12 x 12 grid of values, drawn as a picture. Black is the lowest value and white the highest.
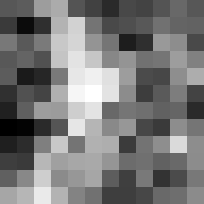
No row or column stands out. The middle left is the ninth with the lowest average. Overall the values sit about 50% of the way up the scale. The centre is the ninth with the highest average.
